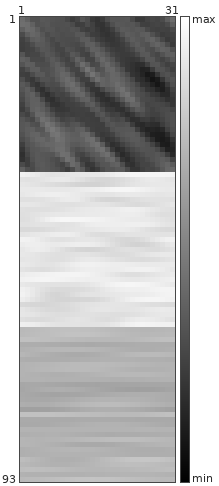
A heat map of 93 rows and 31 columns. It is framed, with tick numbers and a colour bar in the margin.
It is made of 3 by 1 panels. Panel 1,1: low, slanting down to the right. Panel 2,1: very high, streaked across, faint in contrast. Panel 3,1: high, streaked across, faint in contrast.
